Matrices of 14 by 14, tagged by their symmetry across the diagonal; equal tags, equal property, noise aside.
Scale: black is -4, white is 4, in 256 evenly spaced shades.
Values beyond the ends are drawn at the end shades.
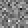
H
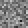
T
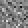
H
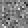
H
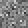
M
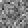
M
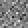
H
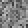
T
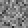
T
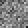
M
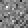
M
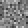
H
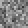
T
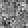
H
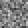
H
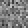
T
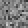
T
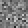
T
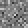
M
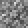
M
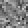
H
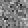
T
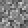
M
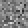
H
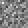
M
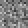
H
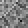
M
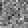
T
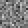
T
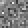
M
